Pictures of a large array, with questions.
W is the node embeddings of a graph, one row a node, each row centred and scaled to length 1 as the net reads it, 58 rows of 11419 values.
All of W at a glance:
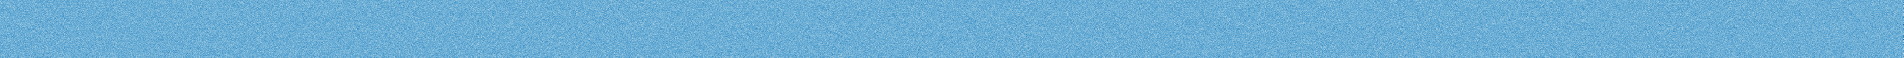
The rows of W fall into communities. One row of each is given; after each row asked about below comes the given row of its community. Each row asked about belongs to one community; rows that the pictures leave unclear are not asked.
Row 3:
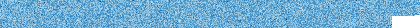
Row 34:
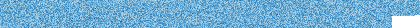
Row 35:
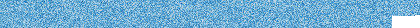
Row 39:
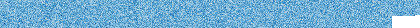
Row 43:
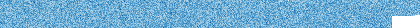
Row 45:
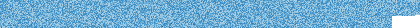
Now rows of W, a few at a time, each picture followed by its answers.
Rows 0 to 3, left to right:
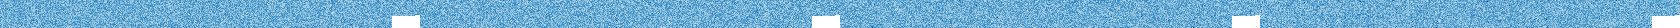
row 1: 34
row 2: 45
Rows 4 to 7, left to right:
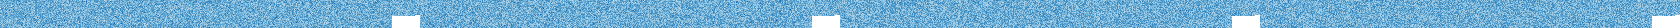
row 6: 39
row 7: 45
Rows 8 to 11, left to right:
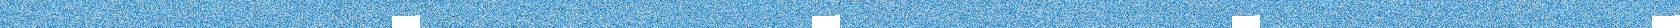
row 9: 45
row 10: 43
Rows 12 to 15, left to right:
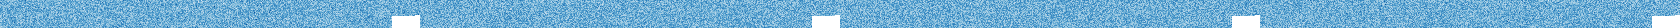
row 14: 3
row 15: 43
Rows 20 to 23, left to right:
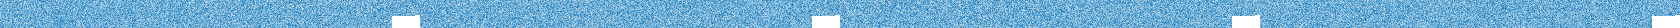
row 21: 34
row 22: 39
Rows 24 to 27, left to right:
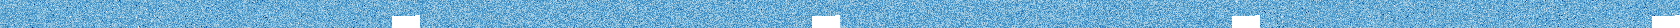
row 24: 45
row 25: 45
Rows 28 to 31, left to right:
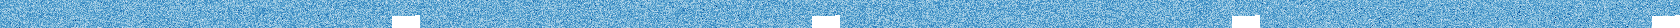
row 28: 35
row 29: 35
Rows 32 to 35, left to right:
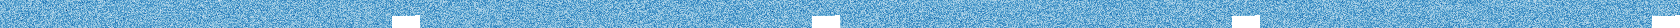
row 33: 3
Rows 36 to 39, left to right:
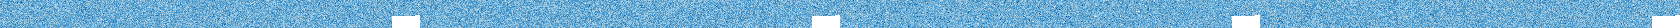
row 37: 35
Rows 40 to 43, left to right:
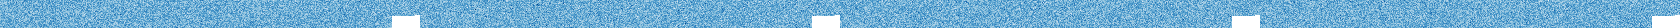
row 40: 35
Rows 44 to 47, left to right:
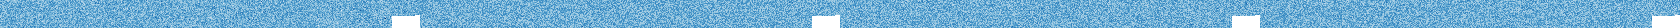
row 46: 3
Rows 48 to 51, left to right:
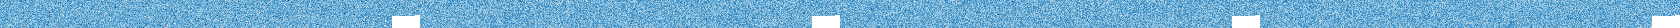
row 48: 43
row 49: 3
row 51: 35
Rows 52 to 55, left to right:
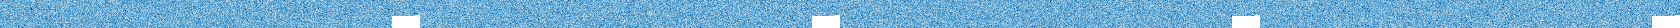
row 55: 3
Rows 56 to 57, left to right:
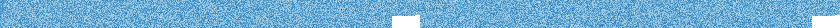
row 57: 45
